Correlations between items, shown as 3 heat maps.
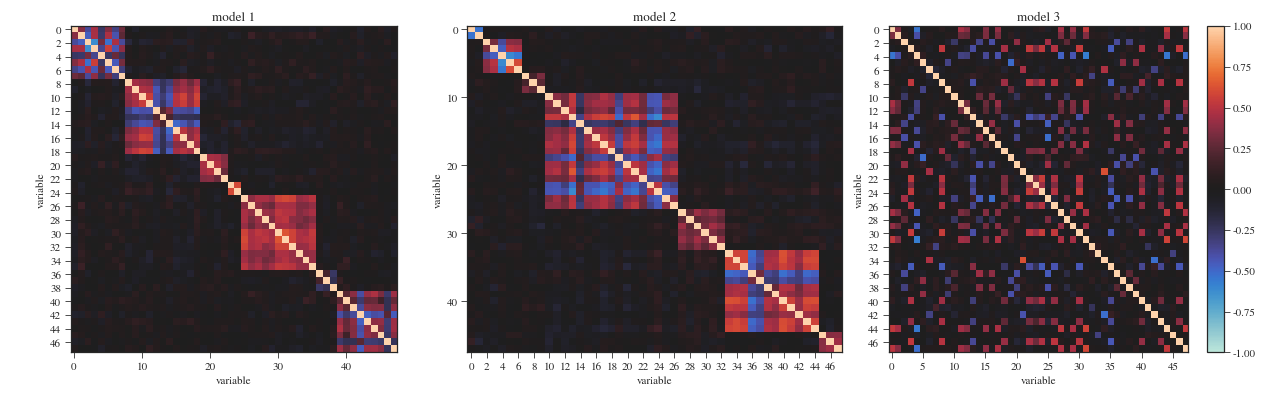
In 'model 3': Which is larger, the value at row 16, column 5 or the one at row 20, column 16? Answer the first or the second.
the first
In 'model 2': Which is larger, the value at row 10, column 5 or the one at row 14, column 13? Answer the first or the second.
the first
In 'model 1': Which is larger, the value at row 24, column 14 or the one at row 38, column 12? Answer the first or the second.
the second
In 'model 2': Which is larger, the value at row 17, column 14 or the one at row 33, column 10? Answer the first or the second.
the second
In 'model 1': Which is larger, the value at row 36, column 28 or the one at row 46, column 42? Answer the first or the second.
the second
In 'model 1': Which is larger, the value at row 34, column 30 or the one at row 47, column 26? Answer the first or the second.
the first
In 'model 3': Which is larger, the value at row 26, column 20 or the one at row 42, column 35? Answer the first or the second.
the second
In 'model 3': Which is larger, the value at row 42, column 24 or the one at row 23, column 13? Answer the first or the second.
the first
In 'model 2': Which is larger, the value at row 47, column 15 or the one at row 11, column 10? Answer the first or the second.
the second
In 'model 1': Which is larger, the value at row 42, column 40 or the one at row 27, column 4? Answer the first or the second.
the second
